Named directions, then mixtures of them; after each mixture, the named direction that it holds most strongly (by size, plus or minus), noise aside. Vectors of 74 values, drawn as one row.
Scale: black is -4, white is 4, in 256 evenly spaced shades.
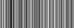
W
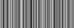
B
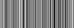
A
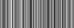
W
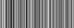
W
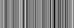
A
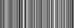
A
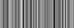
B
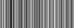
W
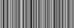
B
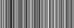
W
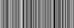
B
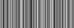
B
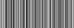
A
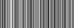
W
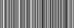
B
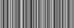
B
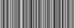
B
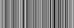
A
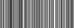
W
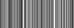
A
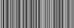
B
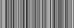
A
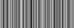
B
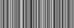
B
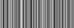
B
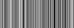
A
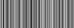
B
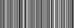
A
